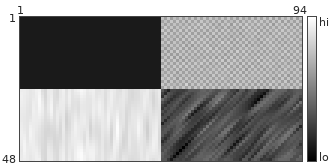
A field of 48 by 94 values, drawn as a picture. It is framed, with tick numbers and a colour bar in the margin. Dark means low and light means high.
It is made of 2 by 2 panels. Panel 1,1: very low, flat. Panel 1,2: high, checkered. Panel 2,1: very high, streaked downward, faint in contrast. Panel 2,2: low, slanting up to the right.
